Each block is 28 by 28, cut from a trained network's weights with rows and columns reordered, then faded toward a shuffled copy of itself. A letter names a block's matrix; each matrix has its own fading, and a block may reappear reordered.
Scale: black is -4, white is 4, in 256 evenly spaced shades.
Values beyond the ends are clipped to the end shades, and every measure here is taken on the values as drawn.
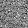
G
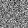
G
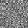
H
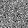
G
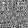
H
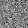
G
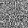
H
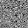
H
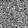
G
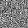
H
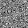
G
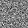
G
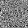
H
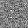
H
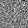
H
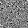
G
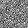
G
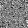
G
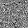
G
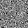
G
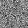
H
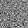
H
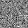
G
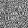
H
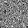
G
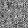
H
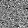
G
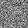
G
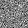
G
